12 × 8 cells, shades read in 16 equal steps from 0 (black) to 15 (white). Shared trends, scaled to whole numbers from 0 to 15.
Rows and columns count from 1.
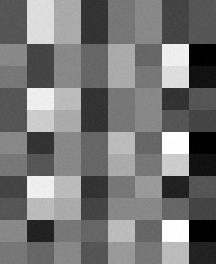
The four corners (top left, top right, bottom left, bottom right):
5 5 7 2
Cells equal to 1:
2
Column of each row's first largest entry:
2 2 7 7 2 2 7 7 2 2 7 7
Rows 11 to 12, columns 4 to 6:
6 11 6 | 5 9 7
